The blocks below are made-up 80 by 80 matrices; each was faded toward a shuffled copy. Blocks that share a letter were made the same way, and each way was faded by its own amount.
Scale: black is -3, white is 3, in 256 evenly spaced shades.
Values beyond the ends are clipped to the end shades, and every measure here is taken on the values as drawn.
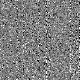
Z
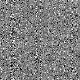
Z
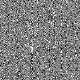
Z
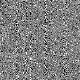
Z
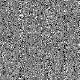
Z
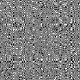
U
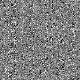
Z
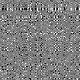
U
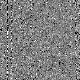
Z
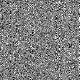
Z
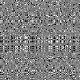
U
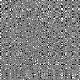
U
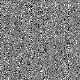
Z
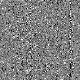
Z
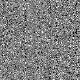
Z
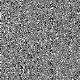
Z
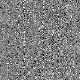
Z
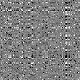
U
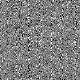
Z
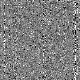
Z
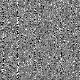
Z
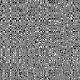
U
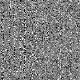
Z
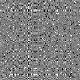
U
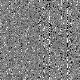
Z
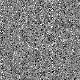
Z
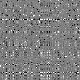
U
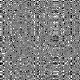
U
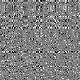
U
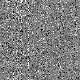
Z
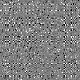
U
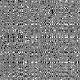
U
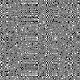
U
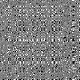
U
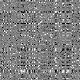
U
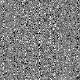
Z
